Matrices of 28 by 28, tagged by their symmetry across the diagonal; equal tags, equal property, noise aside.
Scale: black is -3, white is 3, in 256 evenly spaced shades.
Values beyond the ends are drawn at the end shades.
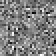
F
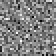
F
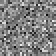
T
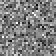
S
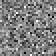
S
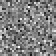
F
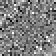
T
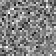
T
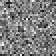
S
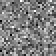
F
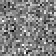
S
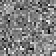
T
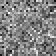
T
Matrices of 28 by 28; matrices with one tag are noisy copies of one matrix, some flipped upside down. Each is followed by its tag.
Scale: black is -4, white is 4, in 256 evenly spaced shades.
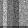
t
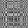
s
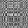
s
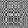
s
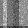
t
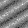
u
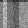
t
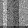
t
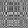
s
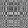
s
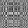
s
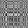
s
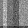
t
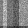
t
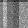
t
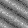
u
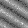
u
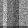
t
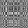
s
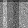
t
